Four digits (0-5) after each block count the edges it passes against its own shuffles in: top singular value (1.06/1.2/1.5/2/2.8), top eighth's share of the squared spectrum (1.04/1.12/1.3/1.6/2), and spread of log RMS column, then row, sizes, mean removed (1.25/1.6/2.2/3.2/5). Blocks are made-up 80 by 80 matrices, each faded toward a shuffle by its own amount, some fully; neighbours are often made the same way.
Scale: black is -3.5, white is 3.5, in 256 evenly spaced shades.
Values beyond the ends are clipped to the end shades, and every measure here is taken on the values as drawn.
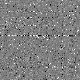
3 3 1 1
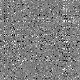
3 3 2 2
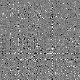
4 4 2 2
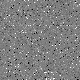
1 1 0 0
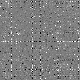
4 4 2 2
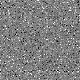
3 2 1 1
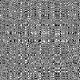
5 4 3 3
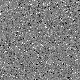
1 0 0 0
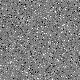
1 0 0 0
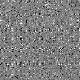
4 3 2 2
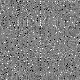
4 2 1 0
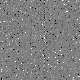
2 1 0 0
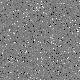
0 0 0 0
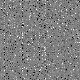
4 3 1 0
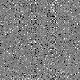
4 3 2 1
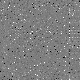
3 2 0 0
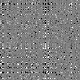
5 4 3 3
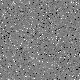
0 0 0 0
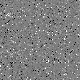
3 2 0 0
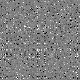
4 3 1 2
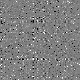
4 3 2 2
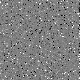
3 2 1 0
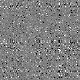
4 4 2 2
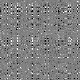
5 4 3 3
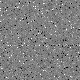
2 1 0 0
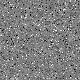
1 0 0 0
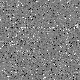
2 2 0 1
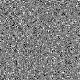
3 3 1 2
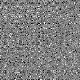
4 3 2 2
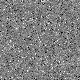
0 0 0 0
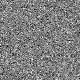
0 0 0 0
